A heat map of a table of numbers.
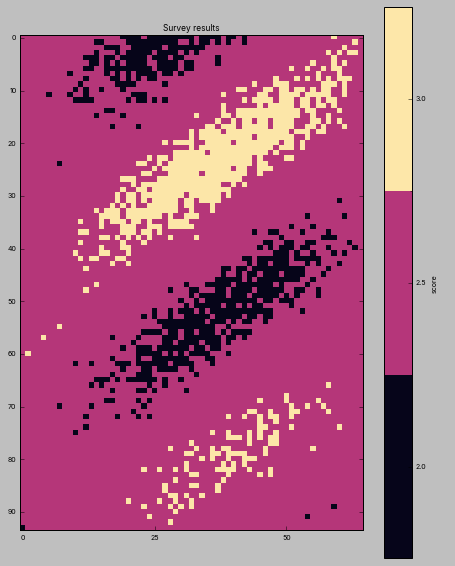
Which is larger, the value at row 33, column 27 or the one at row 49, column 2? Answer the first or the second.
the first
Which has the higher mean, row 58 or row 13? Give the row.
13
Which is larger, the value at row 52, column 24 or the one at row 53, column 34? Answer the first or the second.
the first
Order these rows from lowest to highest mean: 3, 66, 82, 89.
3, 66, 89, 82
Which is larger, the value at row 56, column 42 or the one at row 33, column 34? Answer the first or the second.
the second
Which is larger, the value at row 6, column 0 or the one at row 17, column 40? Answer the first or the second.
the second
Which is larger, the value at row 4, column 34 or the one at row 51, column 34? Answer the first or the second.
the first
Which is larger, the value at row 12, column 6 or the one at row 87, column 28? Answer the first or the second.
the second
